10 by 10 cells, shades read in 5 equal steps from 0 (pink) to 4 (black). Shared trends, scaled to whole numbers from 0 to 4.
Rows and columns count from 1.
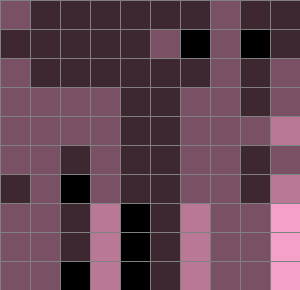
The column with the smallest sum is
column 10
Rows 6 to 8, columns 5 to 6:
3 3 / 3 3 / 4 3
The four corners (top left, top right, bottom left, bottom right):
2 3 2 0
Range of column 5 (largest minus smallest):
1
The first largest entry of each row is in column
2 7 2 5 5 3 3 5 5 3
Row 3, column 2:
3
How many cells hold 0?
3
